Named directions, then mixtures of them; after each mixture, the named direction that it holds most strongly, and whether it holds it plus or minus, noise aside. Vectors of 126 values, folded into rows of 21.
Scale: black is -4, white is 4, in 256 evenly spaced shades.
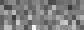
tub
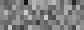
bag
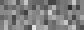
tub, plus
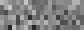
tub, minus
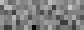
tub, minus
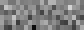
tub, minus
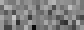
tub, minus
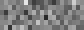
bag, minus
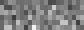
tub, plus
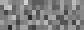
bag, minus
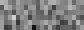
tub, minus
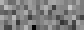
tub, minus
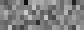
bag, plus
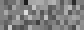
bag, plus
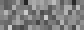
bag, plus
